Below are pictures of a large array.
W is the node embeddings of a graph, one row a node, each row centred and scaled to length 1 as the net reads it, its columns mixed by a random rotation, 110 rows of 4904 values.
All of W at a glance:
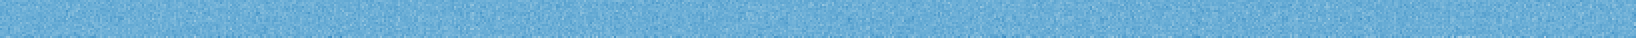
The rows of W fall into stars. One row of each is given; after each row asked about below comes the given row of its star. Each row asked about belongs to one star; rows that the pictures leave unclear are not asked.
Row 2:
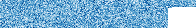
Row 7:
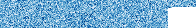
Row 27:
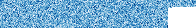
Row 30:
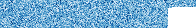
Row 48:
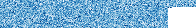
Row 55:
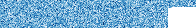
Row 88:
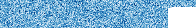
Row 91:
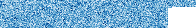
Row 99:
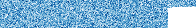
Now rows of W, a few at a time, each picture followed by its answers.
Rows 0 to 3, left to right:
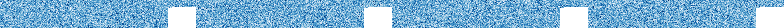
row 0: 99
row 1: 27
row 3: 30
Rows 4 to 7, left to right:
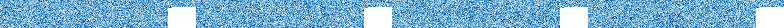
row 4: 7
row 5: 55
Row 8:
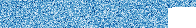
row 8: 2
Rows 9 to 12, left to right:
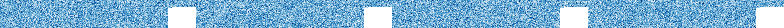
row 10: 55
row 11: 91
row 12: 48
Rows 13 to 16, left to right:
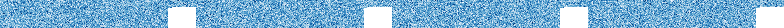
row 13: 48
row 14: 88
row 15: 91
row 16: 91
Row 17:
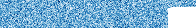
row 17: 99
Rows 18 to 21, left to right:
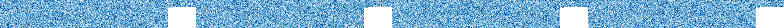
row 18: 55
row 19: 27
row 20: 48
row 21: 91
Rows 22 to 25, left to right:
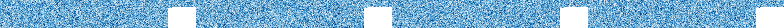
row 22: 30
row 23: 27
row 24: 27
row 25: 48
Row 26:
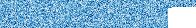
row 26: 7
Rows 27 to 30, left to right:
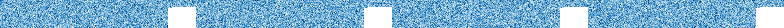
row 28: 91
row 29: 99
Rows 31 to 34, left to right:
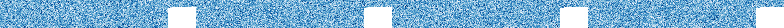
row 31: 99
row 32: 30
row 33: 2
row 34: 48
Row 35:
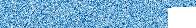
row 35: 7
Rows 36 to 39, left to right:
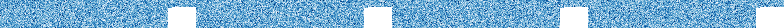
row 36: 2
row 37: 91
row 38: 30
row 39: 48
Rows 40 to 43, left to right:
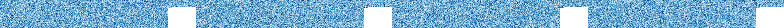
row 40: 88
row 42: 7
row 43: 30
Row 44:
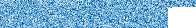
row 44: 48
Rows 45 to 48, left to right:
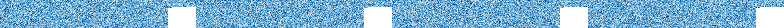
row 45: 7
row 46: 88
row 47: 91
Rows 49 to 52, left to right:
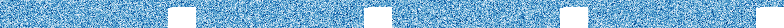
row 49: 30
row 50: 48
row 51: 88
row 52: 48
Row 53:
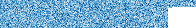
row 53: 55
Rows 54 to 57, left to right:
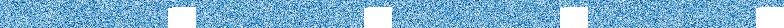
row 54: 2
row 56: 27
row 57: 88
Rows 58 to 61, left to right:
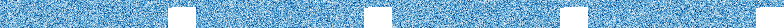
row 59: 55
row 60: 88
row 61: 2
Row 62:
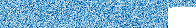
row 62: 27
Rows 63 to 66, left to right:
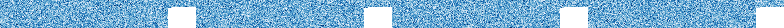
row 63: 7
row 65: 99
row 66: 88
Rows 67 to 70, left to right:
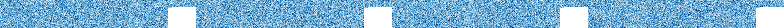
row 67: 30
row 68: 27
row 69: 99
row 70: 2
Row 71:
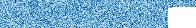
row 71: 48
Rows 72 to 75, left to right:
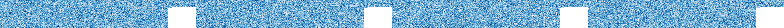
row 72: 48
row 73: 30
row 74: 2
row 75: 48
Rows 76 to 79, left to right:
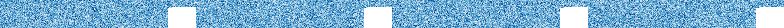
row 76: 2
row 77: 99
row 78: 88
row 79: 7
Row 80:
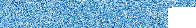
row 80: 91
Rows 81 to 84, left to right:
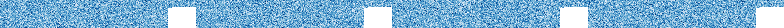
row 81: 2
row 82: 91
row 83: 55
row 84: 91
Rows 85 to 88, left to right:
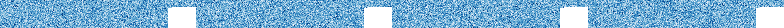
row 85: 2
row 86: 91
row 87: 27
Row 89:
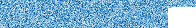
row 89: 88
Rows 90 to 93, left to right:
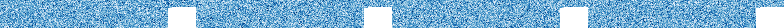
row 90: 30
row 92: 99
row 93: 48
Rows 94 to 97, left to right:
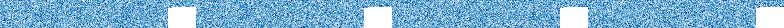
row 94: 27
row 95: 7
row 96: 48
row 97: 91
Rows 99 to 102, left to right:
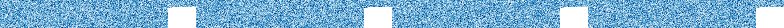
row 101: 88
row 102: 88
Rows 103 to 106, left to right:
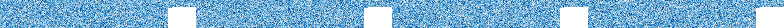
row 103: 55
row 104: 2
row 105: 99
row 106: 7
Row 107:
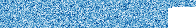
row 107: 55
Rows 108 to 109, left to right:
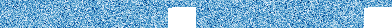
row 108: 2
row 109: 30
